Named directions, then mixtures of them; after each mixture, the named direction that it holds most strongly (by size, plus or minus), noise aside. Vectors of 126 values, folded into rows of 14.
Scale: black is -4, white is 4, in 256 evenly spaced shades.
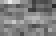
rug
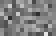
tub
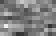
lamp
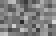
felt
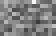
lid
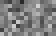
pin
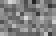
felt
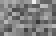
lid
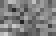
felt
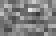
lid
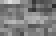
rug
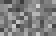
pin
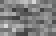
lamp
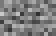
lid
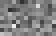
pin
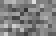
lid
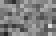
felt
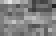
rug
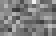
lid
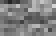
rug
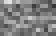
rug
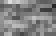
rug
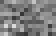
lamp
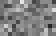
pin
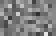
tub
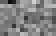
felt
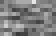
lamp
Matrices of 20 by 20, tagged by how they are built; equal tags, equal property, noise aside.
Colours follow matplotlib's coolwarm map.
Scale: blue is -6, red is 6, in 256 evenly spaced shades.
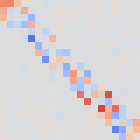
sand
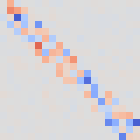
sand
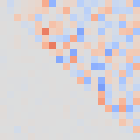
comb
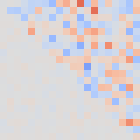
comb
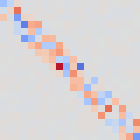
sand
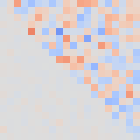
comb
